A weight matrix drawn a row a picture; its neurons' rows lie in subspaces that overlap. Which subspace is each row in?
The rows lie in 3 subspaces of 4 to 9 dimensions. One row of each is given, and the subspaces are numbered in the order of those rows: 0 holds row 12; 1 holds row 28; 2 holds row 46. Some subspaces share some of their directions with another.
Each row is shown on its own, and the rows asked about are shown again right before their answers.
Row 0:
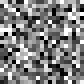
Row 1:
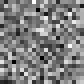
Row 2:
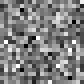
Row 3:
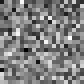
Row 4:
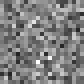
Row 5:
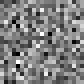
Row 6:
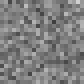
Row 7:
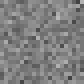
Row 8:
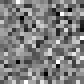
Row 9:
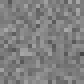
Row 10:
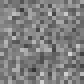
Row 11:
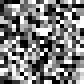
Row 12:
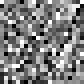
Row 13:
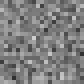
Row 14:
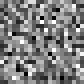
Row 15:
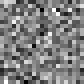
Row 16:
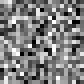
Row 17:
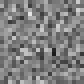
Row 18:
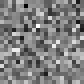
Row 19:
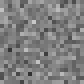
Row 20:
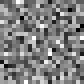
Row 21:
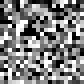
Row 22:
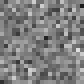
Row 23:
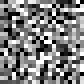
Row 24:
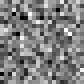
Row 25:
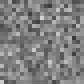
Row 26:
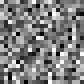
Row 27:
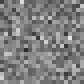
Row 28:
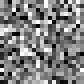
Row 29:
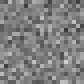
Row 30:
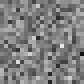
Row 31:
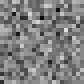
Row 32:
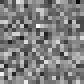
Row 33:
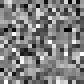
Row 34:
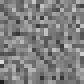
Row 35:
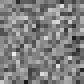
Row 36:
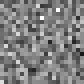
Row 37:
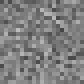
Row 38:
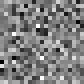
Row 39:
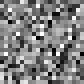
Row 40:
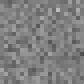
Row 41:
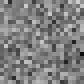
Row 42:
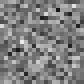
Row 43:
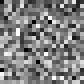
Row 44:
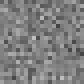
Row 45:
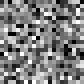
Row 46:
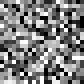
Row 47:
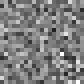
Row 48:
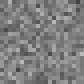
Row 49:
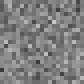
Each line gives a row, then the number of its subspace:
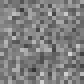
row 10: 0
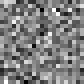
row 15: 2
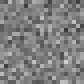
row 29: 2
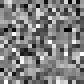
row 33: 1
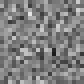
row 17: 0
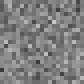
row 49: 0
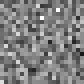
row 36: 1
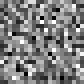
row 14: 2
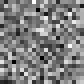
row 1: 2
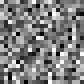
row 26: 0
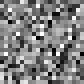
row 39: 0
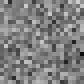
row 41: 2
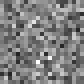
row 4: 0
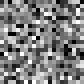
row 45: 0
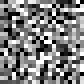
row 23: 0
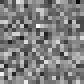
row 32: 2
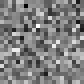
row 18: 2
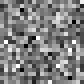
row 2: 0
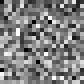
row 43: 0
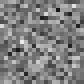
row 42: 2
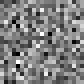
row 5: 2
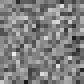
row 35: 2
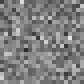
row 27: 0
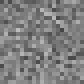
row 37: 0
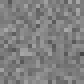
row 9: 1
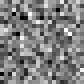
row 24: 1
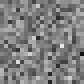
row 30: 0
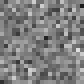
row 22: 2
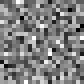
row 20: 2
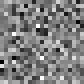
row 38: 1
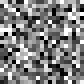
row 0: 0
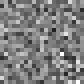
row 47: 0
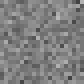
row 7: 0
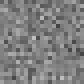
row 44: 0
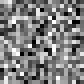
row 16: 2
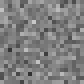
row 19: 0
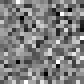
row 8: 2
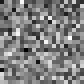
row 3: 0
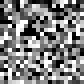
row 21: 0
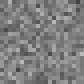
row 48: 2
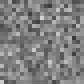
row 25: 1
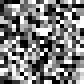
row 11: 2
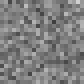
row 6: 2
